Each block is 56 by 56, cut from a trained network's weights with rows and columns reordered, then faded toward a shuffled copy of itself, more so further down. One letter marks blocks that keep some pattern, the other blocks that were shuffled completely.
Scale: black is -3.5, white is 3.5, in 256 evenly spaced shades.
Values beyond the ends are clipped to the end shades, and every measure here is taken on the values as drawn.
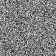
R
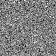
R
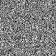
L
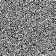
R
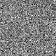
L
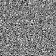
L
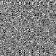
L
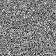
L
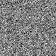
R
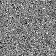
R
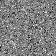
R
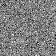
R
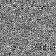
L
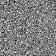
L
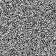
R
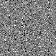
L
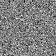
R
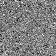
R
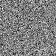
R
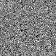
L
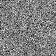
R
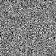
L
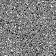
R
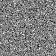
R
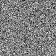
R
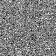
R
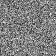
R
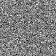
L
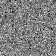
R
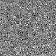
L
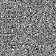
L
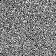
R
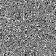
L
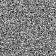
R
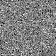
R
